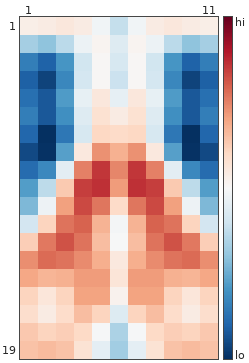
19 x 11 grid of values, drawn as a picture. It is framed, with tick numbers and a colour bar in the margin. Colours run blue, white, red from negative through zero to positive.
Lone odd cells: none. Ninth with the highest average: centre. Mirror symmetry: left to right. Average level on the scale: 50%.
